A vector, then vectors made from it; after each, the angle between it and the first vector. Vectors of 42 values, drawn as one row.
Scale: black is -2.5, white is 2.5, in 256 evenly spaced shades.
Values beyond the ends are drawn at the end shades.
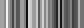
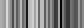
nearly parallel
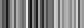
nearly opposite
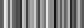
partly aligned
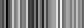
nearly opposite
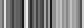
partly opposed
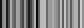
partly opposed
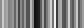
orthogonal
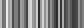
nearly parallel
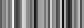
orthogonal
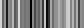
partly opposed
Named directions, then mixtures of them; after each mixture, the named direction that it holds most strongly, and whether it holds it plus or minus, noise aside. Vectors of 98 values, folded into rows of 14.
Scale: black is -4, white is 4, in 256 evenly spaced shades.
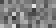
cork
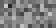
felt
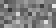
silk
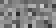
silk, minus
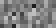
cork, minus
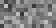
silk, plus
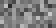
felt, plus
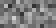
felt, plus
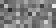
silk, plus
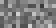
felt, minus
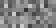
felt, plus
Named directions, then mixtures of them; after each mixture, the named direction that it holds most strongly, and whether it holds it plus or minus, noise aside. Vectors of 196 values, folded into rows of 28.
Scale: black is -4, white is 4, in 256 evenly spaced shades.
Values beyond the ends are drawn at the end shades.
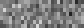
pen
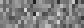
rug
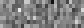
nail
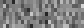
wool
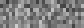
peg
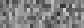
peg, plus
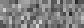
pen, plus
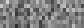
peg, minus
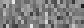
wool, minus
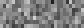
nail, plus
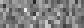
rug, plus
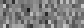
wool, plus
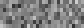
pen, minus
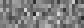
rug, plus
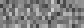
peg, plus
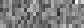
rug, minus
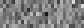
wool, plus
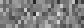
rug, plus
